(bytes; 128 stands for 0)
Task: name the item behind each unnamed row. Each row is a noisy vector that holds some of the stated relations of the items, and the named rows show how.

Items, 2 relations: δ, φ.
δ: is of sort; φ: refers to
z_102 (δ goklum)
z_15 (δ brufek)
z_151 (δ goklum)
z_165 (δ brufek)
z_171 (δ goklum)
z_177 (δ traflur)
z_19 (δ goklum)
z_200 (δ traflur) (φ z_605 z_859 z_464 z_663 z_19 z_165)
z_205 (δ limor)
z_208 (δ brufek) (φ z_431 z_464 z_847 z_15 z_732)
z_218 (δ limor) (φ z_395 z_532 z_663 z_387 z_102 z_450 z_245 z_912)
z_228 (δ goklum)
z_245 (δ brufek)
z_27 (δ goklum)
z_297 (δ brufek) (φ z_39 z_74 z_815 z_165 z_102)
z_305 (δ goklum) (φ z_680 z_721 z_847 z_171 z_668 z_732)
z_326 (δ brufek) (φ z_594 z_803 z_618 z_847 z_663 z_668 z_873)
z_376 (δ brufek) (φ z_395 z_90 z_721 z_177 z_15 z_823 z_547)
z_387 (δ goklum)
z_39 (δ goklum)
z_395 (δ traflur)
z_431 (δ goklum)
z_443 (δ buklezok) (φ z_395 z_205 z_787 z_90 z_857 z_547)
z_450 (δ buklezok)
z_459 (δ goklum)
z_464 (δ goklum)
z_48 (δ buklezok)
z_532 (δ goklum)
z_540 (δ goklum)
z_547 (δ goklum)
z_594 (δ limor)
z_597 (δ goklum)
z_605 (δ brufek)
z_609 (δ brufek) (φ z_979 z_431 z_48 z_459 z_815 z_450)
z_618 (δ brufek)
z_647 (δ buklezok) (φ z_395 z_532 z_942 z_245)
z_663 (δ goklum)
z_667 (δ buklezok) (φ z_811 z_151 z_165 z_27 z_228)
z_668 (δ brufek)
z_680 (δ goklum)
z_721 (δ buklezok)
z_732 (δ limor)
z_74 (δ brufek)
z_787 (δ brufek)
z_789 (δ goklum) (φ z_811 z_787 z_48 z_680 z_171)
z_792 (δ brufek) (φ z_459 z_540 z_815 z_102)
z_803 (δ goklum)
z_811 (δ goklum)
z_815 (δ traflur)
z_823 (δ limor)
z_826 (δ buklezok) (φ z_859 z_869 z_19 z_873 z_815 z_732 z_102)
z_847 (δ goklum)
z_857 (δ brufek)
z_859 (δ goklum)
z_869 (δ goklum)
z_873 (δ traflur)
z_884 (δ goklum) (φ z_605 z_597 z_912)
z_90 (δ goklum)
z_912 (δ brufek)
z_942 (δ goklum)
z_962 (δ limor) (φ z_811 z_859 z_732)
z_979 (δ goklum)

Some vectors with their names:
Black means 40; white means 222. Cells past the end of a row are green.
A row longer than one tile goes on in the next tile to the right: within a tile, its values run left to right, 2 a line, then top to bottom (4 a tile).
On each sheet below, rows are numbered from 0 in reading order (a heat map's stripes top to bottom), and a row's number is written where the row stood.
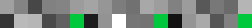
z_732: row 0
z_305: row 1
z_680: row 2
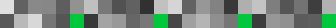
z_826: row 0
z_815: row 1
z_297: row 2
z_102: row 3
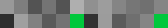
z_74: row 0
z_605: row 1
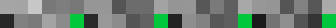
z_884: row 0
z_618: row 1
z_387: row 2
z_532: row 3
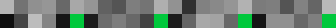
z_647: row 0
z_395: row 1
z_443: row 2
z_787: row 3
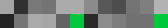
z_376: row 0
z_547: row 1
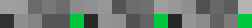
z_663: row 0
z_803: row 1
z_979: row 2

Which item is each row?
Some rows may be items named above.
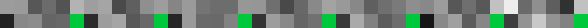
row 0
z_450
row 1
z_847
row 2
z_597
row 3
z_15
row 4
z_464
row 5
z_48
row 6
z_792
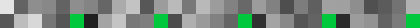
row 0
z_826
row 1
z_667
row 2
z_200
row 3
z_869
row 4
z_431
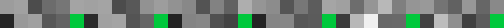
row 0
z_668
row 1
z_847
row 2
z_942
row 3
z_387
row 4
z_962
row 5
z_859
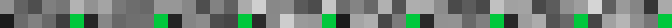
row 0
z_395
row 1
z_912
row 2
z_942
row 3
z_609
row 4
z_811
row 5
z_459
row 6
z_847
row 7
z_297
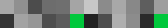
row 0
z_873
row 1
z_218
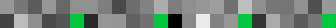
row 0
z_859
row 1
z_721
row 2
z_789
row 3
z_165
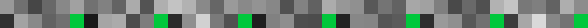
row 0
z_15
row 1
z_811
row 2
z_326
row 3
z_942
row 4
z_387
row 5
z_540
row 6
z_208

